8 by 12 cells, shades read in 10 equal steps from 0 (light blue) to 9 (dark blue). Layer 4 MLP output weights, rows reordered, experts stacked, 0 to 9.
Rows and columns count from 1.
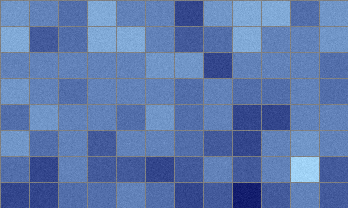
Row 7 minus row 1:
2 3 -1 4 2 3 -1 1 4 2 -5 3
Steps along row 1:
up up down up same up down down same up down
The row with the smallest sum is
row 1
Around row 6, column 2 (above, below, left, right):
3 7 3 4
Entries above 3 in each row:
6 7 10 11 10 10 11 12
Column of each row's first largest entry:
7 2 8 3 9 9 2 9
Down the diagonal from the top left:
3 6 4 4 5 4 6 6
